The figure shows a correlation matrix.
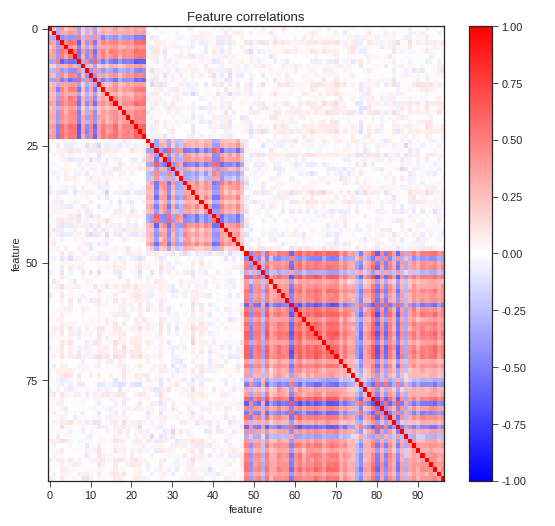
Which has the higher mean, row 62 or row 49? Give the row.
62
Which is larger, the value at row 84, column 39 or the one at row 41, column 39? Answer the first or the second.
the first
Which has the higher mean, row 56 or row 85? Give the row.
56
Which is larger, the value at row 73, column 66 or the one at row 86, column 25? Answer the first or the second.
the first
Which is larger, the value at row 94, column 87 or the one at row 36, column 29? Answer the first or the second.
the first
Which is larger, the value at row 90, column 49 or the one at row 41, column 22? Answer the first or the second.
the second
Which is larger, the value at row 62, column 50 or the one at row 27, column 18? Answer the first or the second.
the first
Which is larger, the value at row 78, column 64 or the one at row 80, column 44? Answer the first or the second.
the first
